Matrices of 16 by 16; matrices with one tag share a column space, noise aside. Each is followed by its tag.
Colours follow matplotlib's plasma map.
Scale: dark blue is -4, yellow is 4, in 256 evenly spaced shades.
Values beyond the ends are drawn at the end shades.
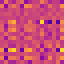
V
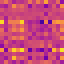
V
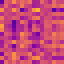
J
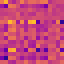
V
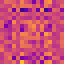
J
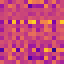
V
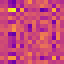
J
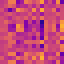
J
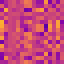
J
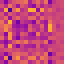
J
